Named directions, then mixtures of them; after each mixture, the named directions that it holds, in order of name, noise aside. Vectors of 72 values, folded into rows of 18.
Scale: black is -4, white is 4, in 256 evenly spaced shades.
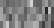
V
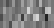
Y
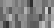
V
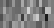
Y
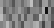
V, Y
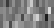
V, Y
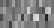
Y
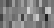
Y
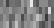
V, Y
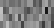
V, Y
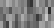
V, Y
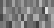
V, Y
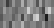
Y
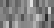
V, Y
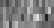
V, Y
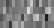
Y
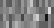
V, Y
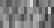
V, Y
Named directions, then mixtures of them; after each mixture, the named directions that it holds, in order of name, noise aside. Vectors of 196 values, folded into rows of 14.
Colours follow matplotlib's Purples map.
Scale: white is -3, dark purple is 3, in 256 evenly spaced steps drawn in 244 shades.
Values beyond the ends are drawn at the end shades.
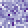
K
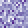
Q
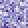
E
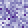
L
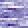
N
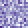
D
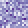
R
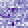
K, N, R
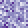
E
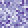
D, L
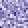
D, K, R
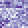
L, N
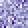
Q, R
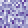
Q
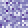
R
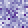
L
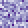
E, K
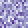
Q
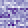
K, N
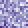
D, E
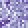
L, Q, R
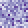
K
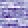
N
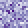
E, L, Q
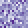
Q
